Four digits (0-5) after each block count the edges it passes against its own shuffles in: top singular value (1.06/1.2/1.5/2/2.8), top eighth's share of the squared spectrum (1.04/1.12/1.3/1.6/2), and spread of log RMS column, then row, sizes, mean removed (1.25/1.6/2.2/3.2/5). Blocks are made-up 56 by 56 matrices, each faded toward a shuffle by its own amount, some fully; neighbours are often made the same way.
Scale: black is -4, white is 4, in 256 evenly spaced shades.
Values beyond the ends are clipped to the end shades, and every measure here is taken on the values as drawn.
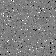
0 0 0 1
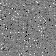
1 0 0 0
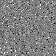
2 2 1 0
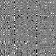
4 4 2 2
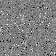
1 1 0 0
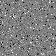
0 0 0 0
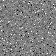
1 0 0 0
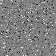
1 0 0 0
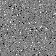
0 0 0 0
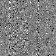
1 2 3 0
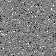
1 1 0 0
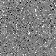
3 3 1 1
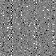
3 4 2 0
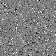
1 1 0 0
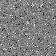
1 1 0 0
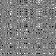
4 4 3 2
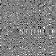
4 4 2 2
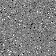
1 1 0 0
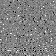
3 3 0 1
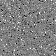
1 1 0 1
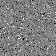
0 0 0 0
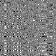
4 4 1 3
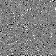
3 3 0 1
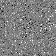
1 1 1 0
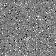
2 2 1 0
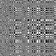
5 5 3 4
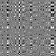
5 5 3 3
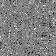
3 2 1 0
